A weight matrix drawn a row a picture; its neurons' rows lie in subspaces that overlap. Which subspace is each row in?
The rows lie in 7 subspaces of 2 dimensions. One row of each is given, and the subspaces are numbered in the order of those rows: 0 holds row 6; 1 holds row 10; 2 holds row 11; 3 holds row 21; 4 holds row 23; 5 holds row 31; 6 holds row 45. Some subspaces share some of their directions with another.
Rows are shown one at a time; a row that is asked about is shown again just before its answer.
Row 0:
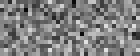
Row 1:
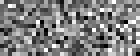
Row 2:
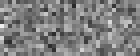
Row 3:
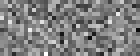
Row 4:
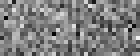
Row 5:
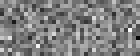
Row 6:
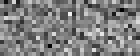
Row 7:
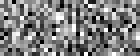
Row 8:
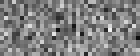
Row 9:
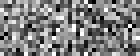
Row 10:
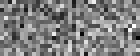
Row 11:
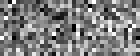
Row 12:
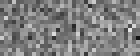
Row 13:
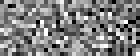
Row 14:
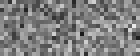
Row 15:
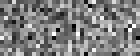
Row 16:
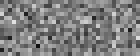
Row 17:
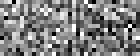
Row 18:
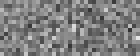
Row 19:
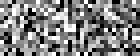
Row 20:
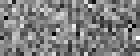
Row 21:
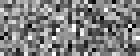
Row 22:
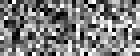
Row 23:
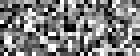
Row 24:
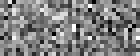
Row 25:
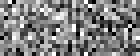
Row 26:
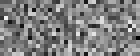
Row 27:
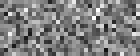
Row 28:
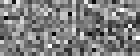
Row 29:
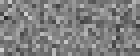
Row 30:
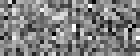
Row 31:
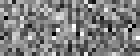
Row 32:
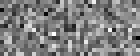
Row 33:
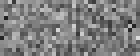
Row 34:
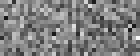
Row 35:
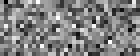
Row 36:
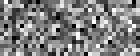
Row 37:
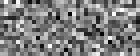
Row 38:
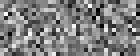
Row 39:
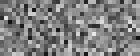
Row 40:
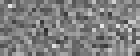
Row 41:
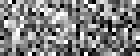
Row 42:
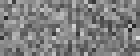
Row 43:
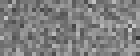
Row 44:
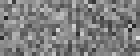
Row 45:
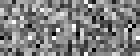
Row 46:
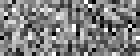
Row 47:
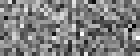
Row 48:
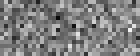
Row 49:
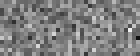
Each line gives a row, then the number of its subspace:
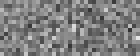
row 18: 3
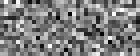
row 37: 0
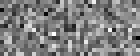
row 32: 4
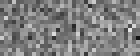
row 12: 6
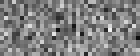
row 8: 5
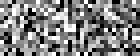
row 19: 4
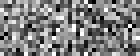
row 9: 3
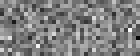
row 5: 6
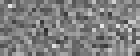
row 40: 5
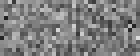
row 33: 4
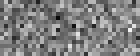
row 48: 0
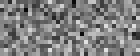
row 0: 1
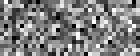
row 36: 0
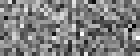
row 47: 1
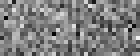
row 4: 3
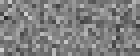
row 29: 6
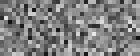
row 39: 2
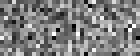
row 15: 6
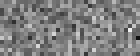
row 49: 6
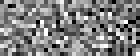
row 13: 5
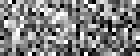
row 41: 3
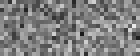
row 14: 1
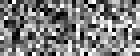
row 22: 3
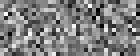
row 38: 1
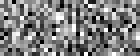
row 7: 5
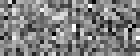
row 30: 2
